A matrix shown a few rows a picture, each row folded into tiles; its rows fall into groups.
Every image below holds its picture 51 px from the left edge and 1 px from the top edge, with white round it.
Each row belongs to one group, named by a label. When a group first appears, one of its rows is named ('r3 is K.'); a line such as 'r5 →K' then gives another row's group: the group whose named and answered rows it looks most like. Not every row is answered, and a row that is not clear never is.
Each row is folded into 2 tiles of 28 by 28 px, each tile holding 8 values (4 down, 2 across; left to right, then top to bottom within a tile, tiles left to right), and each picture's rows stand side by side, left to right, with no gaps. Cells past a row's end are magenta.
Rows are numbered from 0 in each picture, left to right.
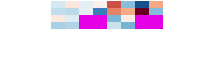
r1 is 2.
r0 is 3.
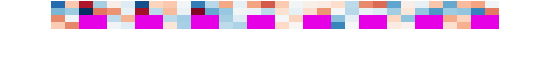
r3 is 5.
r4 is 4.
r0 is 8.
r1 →2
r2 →2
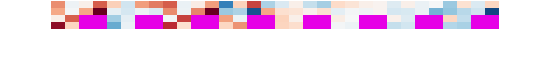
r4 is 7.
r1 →5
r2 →4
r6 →3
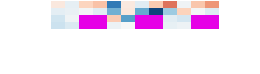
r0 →5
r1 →3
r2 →5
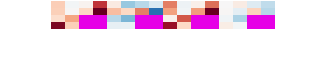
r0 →4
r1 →2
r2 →4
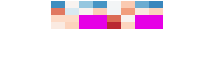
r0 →7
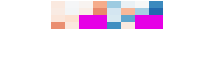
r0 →4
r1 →3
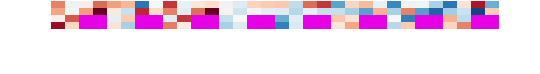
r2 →4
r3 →5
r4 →5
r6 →3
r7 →8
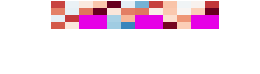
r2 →4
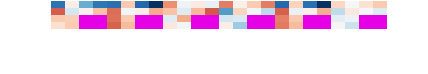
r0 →7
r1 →7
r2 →4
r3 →5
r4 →7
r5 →5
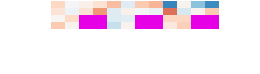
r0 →4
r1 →5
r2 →7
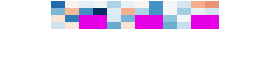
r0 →3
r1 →3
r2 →5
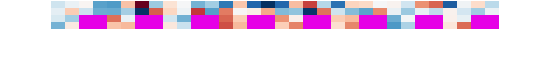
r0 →3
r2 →2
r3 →7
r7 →8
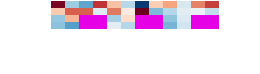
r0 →2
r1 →2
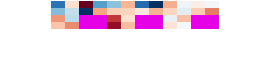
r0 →8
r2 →4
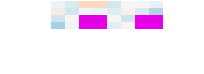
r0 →5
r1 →3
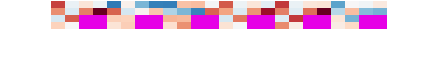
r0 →4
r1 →7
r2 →8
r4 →4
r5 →3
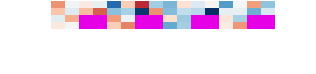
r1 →8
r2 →3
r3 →8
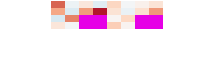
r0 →4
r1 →4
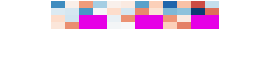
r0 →8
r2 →8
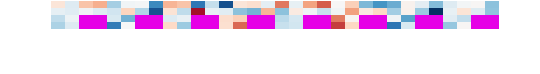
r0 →5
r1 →3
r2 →2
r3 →8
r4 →5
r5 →7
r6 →3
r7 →3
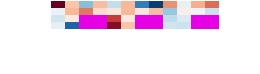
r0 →2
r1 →7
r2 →5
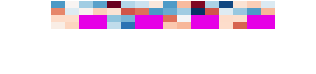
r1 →2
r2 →8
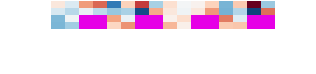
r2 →4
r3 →8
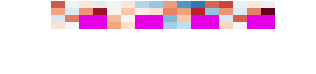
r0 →4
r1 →7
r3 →4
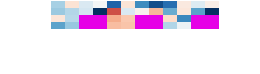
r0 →3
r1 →7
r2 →3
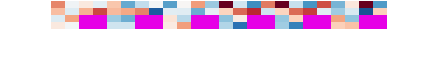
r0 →4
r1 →2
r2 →8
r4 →2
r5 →8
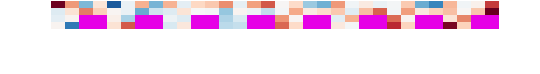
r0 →2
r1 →8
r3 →5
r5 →4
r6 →7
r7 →4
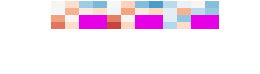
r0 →7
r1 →7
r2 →3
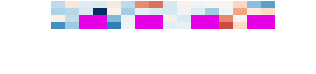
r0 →3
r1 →5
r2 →3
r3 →7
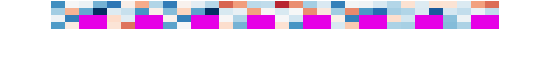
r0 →3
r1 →8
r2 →3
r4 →2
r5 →3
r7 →5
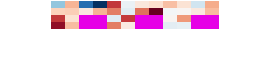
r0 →7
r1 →4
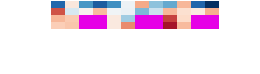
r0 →7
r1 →8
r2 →7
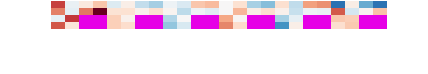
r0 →4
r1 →7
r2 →5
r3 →7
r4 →5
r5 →7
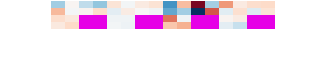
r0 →7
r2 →8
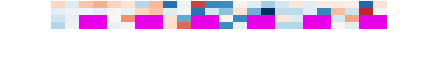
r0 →5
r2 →8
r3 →3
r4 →3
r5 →2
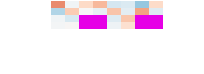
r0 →5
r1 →2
